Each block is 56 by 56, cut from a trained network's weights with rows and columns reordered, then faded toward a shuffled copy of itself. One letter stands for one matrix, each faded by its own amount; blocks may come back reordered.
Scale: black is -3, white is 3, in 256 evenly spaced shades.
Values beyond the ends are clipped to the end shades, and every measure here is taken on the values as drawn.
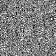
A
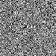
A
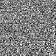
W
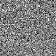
W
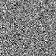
A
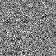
W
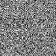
W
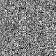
A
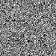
W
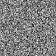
A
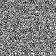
W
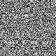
W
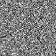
W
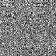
W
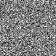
W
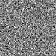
W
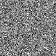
W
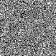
A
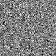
A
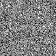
A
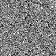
A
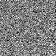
W
